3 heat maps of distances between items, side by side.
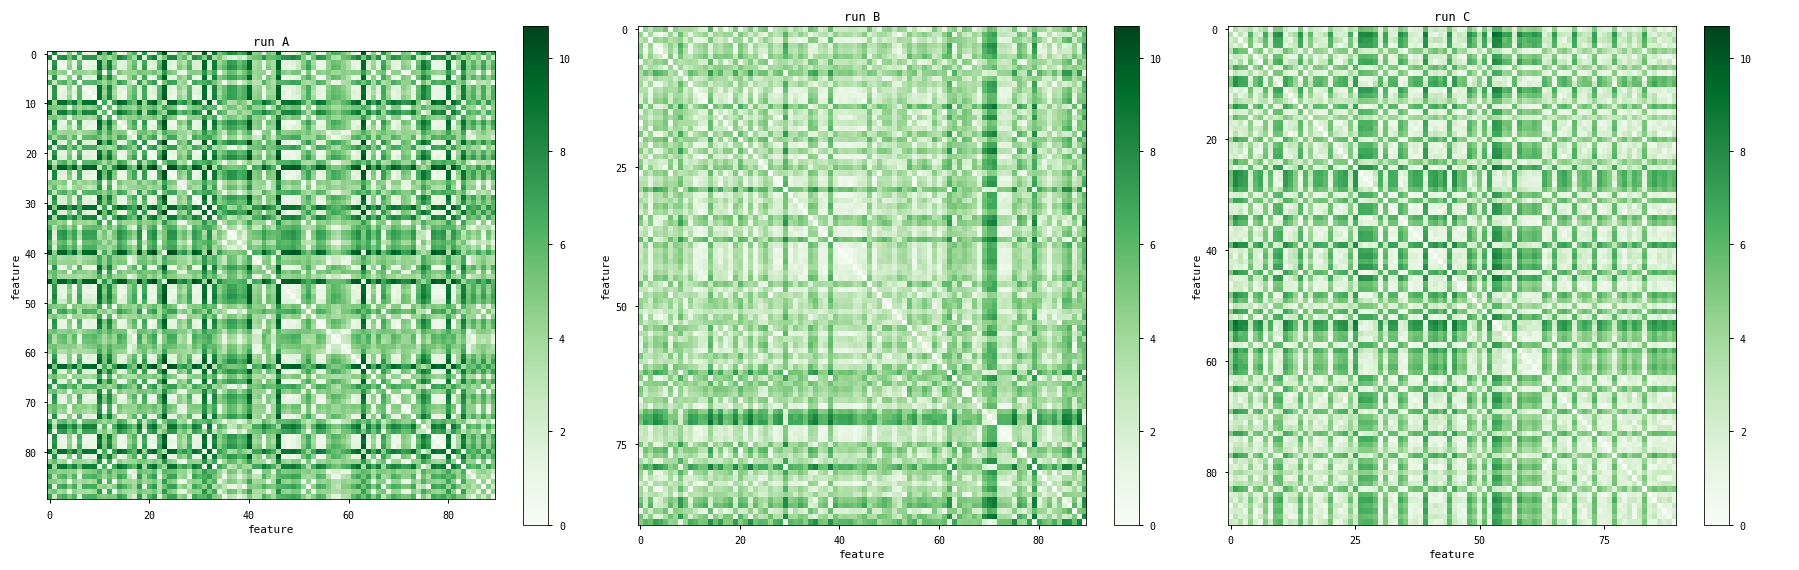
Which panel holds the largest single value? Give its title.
run A
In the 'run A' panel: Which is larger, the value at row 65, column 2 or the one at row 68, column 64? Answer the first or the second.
the second
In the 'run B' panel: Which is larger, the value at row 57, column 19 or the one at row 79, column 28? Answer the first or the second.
the second
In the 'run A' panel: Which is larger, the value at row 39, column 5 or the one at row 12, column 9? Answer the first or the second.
the second
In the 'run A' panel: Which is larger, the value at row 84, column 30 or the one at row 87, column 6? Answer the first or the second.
the first
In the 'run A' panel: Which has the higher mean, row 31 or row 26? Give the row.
31
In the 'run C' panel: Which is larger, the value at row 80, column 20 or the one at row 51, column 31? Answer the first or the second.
the first
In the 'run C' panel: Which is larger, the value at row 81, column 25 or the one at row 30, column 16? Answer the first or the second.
the second
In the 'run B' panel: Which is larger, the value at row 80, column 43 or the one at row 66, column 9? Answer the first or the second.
the first
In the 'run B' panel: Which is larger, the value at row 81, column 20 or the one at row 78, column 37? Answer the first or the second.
the first
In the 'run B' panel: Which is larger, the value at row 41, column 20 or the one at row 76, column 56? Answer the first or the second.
the first
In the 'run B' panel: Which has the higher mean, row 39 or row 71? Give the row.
71
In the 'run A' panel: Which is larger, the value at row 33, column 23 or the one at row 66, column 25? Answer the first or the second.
the first
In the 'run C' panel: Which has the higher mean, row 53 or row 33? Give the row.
53
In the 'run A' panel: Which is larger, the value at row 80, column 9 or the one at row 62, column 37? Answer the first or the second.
the first
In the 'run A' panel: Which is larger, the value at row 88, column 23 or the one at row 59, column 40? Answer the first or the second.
the first
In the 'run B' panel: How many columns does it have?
90
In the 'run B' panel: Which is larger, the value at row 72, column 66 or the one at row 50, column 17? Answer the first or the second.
the second
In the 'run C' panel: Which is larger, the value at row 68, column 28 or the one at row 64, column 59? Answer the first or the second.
the first
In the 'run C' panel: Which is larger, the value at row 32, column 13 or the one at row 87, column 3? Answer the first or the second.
the first
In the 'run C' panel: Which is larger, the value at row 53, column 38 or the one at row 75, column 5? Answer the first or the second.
the first
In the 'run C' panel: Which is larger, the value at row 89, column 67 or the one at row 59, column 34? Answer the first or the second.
the first
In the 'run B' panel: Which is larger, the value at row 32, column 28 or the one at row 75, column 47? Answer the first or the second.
the second
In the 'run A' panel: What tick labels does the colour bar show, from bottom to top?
0, 2, 4, 6, 8, 10
